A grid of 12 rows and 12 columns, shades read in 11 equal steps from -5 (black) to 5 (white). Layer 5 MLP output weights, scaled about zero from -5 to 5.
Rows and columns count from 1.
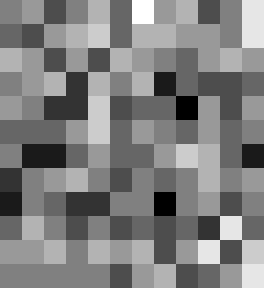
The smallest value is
-5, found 2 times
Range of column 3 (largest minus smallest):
6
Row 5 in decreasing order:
3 1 1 1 0 -1 -1 -2 -2 -3 -3 -5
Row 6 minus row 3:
-3 -2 1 0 5 -3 0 0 0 0 -3 -1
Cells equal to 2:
19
